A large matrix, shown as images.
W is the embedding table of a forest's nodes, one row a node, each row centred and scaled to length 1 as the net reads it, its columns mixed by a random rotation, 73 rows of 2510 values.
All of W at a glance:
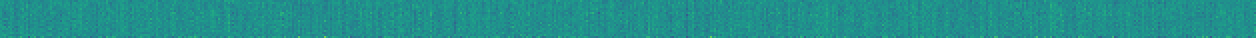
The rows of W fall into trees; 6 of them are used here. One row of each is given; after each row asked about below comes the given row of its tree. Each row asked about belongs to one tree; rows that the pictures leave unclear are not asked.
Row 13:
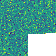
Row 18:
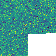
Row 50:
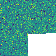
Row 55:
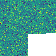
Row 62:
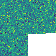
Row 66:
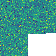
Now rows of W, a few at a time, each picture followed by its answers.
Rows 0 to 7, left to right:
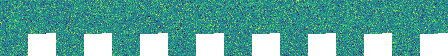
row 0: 55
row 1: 18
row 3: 50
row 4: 50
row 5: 50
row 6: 55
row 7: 62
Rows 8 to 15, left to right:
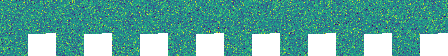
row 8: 13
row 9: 50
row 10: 66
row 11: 18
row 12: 66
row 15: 50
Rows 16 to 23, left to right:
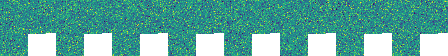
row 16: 18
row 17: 55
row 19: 66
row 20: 55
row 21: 62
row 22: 66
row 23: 18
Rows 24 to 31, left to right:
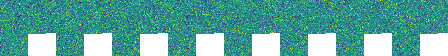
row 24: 66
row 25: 55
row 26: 66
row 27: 66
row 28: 18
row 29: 66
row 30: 66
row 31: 62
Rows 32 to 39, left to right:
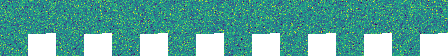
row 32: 66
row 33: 18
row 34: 62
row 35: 55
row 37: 18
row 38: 55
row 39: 18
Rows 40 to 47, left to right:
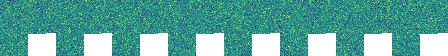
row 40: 66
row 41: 62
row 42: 62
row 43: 66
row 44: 55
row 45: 62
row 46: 18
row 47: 50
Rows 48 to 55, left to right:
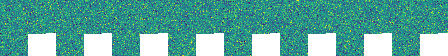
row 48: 62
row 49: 66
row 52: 55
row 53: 50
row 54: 62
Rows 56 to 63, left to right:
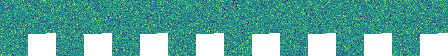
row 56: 18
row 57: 50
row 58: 13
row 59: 18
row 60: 66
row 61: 62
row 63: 18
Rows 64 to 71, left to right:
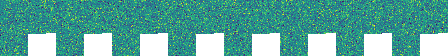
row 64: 18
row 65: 55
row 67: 50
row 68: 13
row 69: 13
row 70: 55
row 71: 18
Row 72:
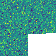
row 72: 62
